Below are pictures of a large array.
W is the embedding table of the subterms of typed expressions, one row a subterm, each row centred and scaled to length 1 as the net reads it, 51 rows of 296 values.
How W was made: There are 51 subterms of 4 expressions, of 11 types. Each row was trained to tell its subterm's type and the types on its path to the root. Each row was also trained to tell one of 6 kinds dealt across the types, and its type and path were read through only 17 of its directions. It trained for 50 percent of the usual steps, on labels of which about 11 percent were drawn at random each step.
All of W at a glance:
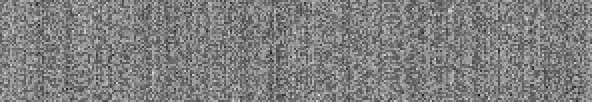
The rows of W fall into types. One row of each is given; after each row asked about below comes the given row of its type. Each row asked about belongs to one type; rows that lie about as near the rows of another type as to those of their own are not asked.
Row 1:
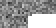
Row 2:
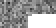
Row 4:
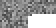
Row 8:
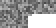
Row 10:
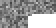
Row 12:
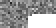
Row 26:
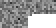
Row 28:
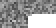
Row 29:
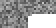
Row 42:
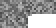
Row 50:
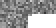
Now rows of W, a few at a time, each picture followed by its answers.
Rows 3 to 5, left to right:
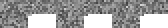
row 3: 28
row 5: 8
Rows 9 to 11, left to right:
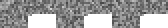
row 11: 50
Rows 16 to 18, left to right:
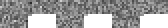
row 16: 1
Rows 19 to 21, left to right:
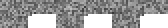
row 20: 4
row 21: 8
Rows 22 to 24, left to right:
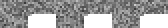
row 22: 12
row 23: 1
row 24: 26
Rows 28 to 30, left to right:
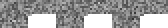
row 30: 10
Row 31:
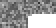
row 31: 28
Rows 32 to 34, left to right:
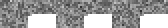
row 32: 12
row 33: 1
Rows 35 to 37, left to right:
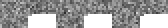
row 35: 26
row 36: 2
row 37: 10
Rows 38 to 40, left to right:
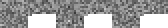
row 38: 8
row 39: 28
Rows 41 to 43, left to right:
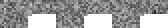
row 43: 50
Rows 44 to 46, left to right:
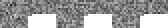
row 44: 50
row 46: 8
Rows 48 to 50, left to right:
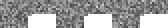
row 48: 1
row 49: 10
